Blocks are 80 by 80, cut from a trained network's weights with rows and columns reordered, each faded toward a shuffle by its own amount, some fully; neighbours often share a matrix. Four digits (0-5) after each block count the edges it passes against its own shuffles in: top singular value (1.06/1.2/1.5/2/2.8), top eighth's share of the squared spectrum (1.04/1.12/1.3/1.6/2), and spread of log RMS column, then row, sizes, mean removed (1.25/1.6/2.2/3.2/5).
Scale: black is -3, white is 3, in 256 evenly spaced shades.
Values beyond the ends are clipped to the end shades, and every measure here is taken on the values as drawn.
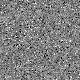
1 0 0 0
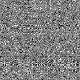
4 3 1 2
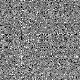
3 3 1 2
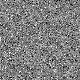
2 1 0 1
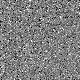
0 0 0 0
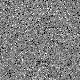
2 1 0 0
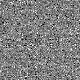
3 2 0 1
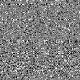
4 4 1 3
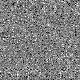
2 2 0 1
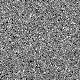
1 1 0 0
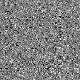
3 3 1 2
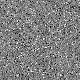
1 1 0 0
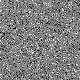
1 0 0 0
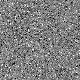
1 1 0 0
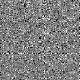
3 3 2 2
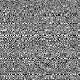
4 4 1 3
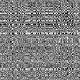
5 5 2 3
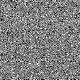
3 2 0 1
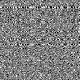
4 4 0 3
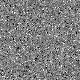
0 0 0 0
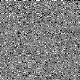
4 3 1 3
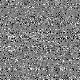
3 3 0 3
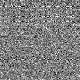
4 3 0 2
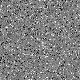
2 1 0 0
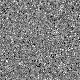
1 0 0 0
